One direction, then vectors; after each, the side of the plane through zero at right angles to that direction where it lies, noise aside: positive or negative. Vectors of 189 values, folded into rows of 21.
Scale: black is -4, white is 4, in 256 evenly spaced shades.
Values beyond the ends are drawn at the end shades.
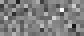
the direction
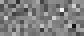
positive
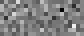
negative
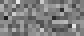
negative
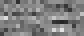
positive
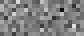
negative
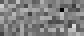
negative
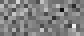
negative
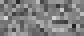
positive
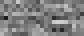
negative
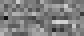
negative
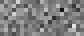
negative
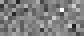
positive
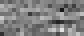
negative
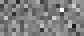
positive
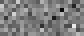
negative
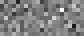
positive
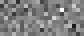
positive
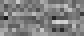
negative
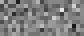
positive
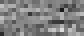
negative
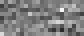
positive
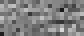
negative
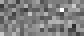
positive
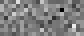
negative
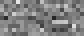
negative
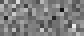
negative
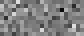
negative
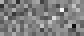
positive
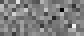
negative
